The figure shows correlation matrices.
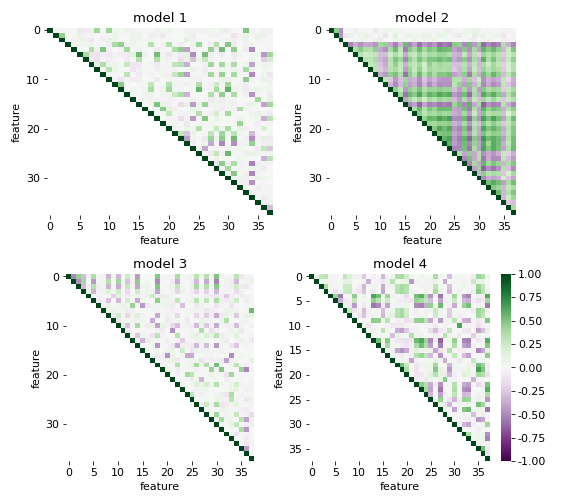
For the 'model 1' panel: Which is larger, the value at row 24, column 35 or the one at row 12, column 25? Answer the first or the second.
the second
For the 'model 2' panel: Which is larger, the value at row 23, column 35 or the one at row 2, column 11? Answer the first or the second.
the second
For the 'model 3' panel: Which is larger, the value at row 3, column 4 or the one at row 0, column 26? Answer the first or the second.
the second
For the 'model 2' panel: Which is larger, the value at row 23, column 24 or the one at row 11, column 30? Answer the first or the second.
the first
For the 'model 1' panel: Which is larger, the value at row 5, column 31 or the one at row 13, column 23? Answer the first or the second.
the first
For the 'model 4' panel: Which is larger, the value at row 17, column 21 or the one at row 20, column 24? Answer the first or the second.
the second
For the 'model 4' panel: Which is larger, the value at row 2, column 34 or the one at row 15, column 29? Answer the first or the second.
the second
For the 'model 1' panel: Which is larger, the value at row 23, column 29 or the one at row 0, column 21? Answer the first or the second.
the second
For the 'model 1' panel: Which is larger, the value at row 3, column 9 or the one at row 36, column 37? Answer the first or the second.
the first
